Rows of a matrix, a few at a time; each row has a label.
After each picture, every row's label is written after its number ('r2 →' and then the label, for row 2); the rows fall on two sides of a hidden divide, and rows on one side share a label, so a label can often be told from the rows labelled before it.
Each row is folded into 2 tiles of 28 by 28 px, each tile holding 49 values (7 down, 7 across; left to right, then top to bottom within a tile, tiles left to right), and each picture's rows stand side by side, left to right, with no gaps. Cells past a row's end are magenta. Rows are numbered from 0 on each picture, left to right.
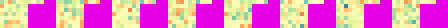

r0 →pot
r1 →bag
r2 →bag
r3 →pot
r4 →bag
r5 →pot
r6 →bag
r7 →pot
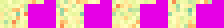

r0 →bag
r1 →bag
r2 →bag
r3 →bag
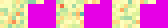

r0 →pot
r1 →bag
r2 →bag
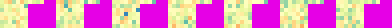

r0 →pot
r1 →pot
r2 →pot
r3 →bag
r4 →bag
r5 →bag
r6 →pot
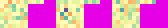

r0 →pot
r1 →bag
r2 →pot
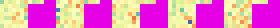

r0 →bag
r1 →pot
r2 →bag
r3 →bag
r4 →bag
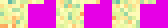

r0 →bag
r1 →pot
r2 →pot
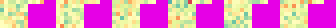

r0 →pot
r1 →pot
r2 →pot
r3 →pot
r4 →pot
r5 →pot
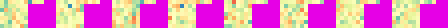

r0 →pot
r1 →bag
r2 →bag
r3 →bag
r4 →pot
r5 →pot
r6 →bag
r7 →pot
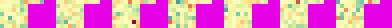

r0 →bag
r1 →bag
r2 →bag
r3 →bag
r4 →pot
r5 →pot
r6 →bag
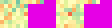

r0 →bag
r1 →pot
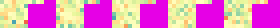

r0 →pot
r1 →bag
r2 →bag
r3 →pot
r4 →pot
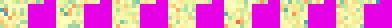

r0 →pot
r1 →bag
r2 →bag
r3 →bag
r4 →bag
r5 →bag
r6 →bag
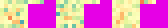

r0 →bag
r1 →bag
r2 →bag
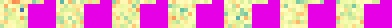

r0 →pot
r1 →pot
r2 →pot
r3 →pot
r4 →pot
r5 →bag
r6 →pot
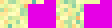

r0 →bag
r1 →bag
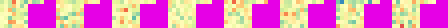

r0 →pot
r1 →bag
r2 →bag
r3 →pot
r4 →pot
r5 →pot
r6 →bag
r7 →bag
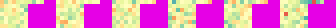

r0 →bag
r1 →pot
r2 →bag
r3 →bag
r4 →pot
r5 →pot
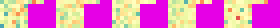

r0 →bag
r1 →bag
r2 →bag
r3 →bag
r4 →pot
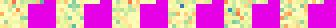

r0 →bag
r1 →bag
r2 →pot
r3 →bag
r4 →bag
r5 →pot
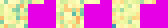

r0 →pot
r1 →bag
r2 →pot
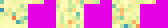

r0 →pot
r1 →pot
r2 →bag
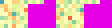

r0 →pot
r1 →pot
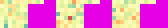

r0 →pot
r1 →bag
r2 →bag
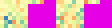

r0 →pot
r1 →bag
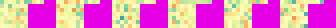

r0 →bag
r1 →pot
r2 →pot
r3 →bag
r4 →bag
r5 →bag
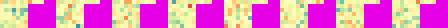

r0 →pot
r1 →pot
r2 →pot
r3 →bag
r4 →pot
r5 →bag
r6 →pot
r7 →pot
